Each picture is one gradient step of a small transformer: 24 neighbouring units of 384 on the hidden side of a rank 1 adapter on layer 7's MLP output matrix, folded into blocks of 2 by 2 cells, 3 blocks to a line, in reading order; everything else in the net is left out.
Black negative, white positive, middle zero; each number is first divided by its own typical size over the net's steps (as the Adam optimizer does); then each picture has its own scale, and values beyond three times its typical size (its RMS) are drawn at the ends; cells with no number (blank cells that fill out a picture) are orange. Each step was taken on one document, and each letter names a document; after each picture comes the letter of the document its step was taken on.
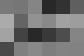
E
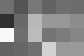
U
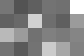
U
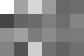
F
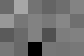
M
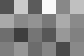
F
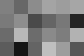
U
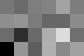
E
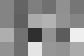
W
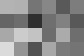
M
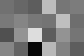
M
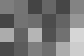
W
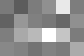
E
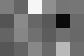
F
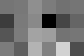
W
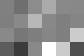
U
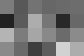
W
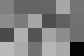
W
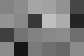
U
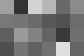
F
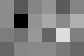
E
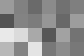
M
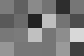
W
